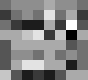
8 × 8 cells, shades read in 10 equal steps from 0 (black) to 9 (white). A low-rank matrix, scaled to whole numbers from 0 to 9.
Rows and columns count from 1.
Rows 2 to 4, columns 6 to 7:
4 6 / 2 9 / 7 0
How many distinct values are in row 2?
5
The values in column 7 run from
0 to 9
